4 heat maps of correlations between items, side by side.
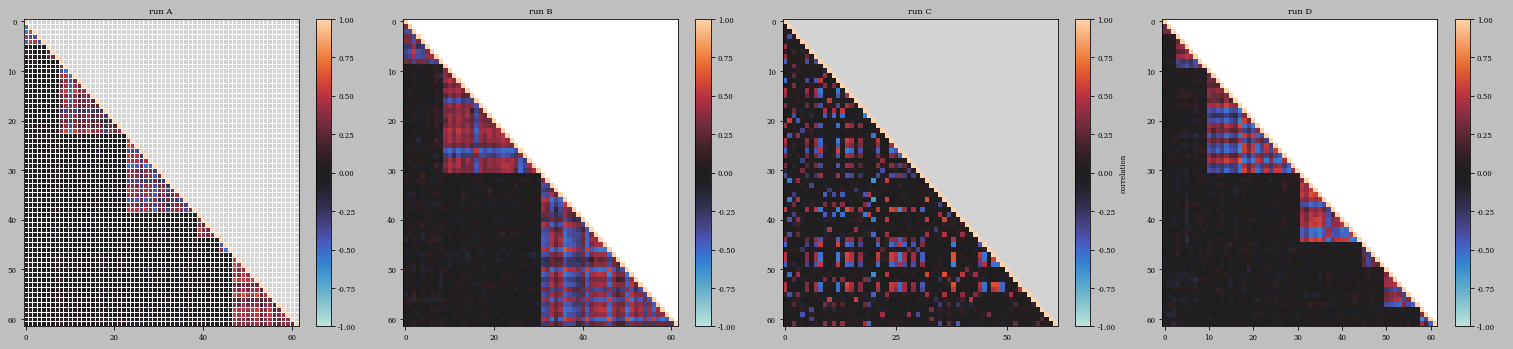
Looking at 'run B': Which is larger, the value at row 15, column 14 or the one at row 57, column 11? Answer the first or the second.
the first
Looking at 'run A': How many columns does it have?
62
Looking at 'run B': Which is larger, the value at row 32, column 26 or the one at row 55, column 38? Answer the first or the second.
the first
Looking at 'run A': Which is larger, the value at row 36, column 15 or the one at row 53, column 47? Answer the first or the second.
the second
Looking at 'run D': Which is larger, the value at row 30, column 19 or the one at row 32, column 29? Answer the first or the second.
the first
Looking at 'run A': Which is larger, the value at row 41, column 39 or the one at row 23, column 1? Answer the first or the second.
the first
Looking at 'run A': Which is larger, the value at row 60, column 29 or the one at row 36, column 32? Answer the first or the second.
the second
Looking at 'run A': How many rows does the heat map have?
62
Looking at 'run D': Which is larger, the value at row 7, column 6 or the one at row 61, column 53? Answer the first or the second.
the first
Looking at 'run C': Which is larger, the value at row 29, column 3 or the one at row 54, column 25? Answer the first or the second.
the second
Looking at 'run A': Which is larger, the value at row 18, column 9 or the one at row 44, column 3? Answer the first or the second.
the second
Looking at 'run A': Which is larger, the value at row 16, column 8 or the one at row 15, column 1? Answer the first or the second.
the first
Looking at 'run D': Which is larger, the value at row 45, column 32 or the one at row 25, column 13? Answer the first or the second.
the first
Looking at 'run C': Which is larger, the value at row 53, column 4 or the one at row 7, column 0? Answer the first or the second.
the second
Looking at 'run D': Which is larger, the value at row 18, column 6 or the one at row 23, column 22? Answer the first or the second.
the first
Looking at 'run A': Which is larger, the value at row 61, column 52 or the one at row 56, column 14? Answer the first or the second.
the first
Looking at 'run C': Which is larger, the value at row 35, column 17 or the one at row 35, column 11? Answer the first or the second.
the first
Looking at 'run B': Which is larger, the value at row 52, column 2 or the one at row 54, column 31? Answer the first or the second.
the second
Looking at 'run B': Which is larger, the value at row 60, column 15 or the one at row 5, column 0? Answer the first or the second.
the first
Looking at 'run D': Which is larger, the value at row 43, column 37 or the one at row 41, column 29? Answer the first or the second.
the first
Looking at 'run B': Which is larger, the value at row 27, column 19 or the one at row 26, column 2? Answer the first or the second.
the second
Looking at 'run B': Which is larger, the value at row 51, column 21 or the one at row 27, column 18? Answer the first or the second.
the first
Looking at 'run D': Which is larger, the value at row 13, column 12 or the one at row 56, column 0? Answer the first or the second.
the first
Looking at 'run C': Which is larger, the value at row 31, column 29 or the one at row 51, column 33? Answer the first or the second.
the second
